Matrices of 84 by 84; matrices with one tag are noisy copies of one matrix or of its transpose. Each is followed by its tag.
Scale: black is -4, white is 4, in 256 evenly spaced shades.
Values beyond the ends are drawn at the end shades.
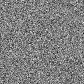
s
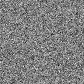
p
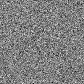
s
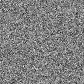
p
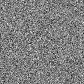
s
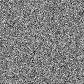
p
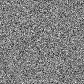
s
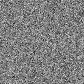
p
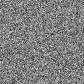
p
